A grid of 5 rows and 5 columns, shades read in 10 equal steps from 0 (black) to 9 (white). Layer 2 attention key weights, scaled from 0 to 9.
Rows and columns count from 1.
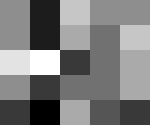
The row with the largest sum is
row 3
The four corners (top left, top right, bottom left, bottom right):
5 5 2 2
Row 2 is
5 1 6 4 7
